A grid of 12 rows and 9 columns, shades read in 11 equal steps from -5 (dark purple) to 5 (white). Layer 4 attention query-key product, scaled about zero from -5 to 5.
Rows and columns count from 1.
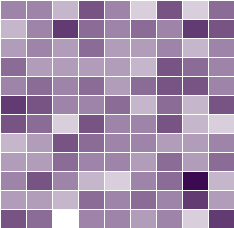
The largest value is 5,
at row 12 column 3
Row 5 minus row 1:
0 -1 -2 1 1 -4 0 -5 1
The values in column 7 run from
-2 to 1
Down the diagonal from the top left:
0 0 1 1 1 2 -2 1 -1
